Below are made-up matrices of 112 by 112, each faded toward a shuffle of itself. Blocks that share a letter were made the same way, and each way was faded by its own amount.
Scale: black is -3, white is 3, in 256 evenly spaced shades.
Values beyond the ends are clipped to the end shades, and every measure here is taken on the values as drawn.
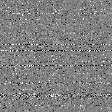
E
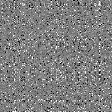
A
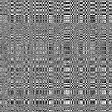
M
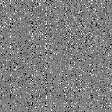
A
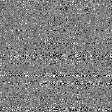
E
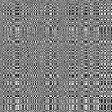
M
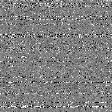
E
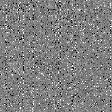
A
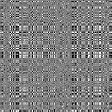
M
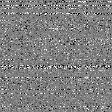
E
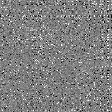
A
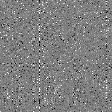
A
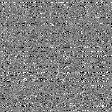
E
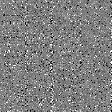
A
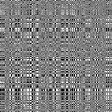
M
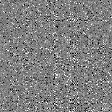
A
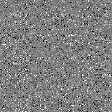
A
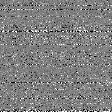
E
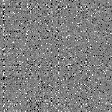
A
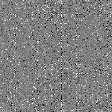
A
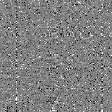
A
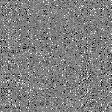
A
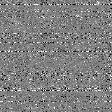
E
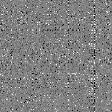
A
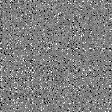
A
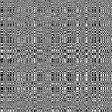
M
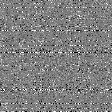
E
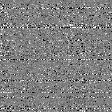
E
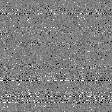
E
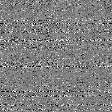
E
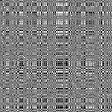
M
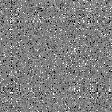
A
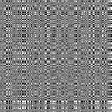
M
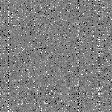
A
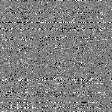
E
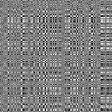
M
